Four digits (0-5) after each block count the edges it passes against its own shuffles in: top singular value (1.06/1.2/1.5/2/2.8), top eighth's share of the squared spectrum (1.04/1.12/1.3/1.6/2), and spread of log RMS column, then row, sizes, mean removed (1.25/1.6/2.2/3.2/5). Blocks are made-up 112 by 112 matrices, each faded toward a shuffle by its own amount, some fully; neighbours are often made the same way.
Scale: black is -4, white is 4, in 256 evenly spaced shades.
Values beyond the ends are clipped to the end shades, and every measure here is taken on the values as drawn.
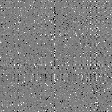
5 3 2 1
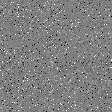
3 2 0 0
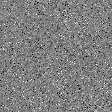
0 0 1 0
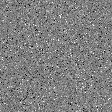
0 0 0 0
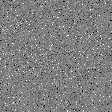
1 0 0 0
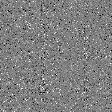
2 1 2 1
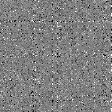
2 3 3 2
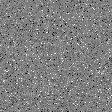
1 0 0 0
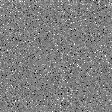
3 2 1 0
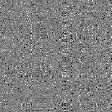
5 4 3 2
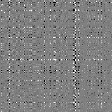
5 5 3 3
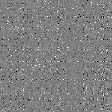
4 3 2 2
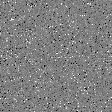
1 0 0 0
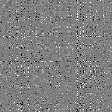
4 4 3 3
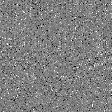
4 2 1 1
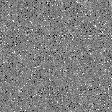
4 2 1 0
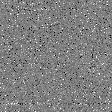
1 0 0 1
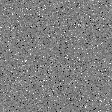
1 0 0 1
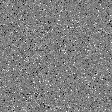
0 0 0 0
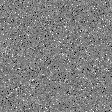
1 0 0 0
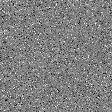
2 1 0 0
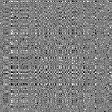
5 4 4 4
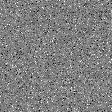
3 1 0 0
